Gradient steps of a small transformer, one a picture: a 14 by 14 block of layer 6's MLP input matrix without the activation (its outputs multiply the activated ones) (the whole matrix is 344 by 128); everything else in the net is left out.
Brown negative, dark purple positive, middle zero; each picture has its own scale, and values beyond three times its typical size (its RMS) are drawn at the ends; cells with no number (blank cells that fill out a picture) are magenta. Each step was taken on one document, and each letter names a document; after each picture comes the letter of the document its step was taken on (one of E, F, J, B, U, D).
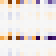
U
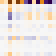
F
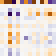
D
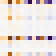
F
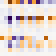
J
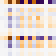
J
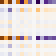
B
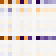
B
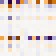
D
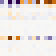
D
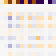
J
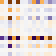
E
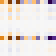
U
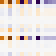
B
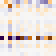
D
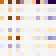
U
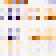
U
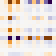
E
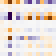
E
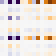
U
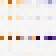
D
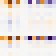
E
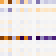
B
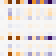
F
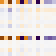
B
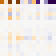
U
